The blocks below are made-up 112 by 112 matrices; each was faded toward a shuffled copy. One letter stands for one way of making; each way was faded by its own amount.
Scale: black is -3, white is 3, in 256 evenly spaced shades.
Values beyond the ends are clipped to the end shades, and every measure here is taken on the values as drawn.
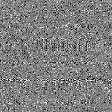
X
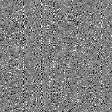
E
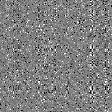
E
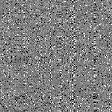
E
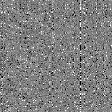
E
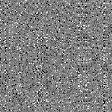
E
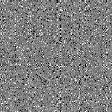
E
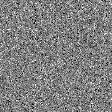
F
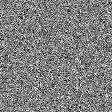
F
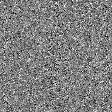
F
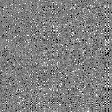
E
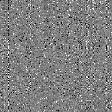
E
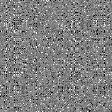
E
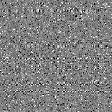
X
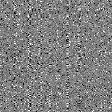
E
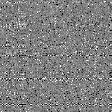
X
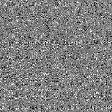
X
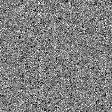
F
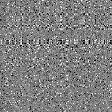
X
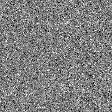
F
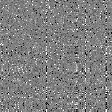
E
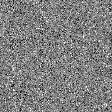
F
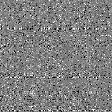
X
